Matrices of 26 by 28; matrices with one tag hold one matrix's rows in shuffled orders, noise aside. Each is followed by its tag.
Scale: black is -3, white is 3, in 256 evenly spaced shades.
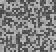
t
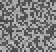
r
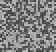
t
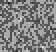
r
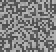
r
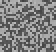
t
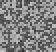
t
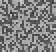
r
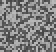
t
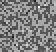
r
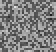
r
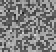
t
